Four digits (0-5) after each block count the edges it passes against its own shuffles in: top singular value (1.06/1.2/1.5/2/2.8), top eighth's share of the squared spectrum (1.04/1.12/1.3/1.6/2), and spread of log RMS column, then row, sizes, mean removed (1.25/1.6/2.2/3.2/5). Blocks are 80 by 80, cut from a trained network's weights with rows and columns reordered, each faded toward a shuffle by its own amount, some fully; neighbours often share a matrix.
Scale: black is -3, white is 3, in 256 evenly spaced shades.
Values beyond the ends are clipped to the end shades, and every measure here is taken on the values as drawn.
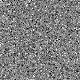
2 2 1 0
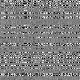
4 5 1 5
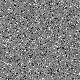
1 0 0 0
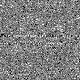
3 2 0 1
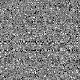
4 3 1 2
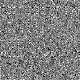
3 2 0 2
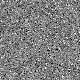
0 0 0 0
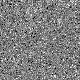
2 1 0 0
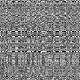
5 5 1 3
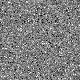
0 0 0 0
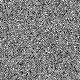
0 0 0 0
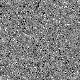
2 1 0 0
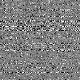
4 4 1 4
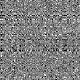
4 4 2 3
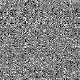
3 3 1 2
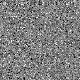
3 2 1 1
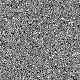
0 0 0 0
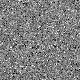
1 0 0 0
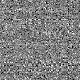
4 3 1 2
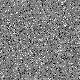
2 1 0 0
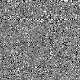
3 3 1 2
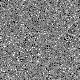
1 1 0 0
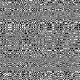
4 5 2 4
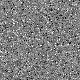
1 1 0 0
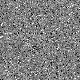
2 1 0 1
